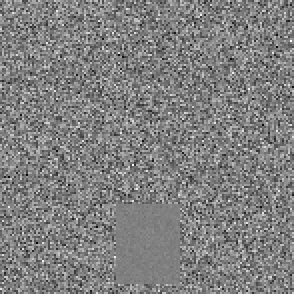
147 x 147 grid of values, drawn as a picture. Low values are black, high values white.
Odd rows or columns: none. Calmest part: bottom middle. Odd patch: calmer, in the bottom middle. Average level on the scale: 50%. Slope: none. Histogram: bell-shaped. Grain: fine.
